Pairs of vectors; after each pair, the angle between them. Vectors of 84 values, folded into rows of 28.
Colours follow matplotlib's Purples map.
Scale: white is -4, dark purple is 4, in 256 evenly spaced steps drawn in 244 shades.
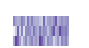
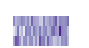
nearly parallel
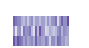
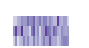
nearly opposite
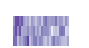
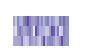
partly opposed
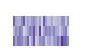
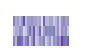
nearly parallel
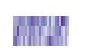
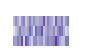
orthogonal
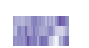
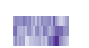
nearly opposite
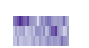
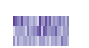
partly aligned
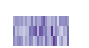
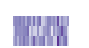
nearly opposite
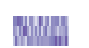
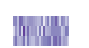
partly aligned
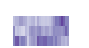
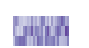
partly aligned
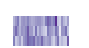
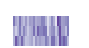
nearly opposite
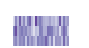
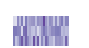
orthogonal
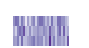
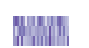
nearly parallel
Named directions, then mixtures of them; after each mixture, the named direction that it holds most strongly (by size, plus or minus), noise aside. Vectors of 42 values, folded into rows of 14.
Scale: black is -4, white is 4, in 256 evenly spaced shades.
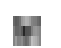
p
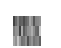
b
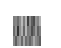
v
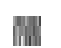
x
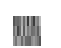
v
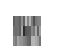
p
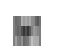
p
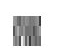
x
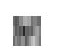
p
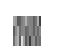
x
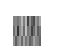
v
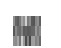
x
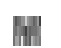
x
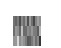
b
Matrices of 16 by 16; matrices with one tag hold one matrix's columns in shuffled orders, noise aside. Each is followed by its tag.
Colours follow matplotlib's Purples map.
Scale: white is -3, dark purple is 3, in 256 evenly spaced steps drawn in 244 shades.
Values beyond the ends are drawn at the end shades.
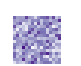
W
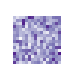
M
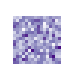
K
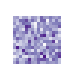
K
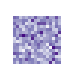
W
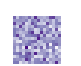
W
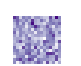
M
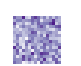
M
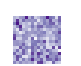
M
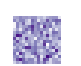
K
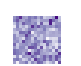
M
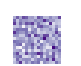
W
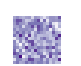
K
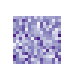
K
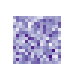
K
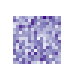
M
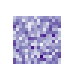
K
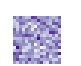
W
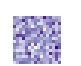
W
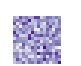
W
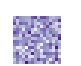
W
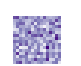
W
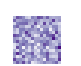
W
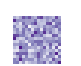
W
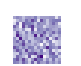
K
